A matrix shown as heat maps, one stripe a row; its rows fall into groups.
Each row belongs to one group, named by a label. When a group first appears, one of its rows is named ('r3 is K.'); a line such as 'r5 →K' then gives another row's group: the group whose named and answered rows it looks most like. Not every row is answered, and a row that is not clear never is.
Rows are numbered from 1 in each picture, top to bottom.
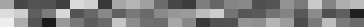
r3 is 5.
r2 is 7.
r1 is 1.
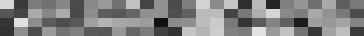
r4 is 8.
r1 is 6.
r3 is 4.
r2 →8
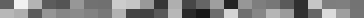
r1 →4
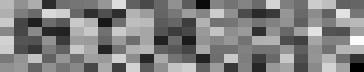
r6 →1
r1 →5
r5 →1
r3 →1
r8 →7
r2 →7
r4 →1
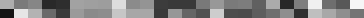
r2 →4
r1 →1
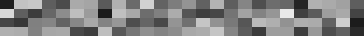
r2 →5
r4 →7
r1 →4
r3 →8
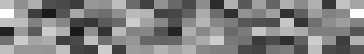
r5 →4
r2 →1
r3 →7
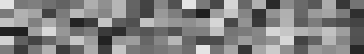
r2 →5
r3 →7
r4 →8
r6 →8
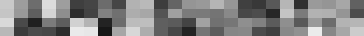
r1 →7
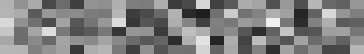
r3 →5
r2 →5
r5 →6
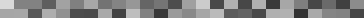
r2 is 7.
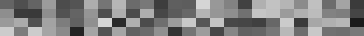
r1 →8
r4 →6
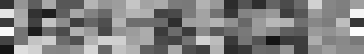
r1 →4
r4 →1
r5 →4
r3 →8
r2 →1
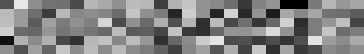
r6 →6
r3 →7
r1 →4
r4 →5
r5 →4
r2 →6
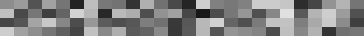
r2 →5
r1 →8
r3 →8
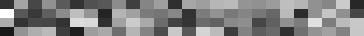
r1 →8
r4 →4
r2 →5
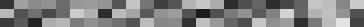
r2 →5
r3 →8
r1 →4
